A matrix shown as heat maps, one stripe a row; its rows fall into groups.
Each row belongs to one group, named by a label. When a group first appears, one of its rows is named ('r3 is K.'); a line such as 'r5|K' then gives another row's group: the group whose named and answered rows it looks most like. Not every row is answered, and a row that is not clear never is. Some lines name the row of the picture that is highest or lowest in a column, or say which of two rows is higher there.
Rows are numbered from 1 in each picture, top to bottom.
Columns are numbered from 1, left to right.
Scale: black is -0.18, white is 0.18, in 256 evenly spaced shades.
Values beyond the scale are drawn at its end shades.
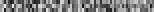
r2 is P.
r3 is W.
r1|W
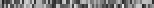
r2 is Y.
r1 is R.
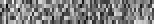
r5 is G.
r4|Y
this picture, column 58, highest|4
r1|P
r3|R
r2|G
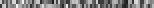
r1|Y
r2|G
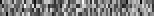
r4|G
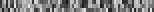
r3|R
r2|Y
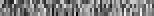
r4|P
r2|R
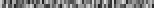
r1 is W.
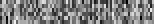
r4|W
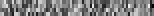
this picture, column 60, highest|4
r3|Y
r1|P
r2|P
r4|W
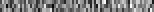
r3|G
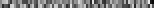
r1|P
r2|R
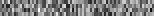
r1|W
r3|P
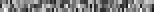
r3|P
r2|G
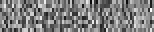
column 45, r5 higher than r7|Yes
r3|G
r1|P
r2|P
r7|Y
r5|Y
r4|R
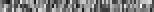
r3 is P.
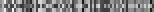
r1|P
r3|P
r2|W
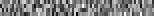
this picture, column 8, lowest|4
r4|P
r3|Y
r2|G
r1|R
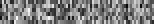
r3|Y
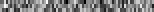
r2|P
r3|R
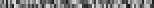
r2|W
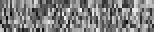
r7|R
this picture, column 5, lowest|7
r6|G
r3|W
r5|G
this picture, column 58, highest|2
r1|Y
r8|W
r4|W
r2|Y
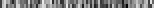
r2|G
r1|G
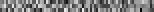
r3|G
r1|Y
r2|P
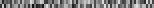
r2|W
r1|R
